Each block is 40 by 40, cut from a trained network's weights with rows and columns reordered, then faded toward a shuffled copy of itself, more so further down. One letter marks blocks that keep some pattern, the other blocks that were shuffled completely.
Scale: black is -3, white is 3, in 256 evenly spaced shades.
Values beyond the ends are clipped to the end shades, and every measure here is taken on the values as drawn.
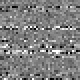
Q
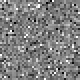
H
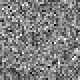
H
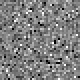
H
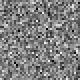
H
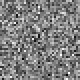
H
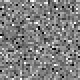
H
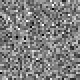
H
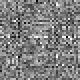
Q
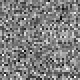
Q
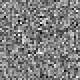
Q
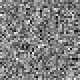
Q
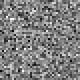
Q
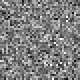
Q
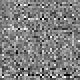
Q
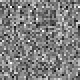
Q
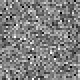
H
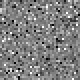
H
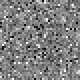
H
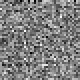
Q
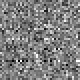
Q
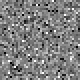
H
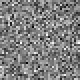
Q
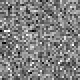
Q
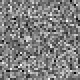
H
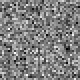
Q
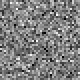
H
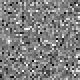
H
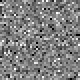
H
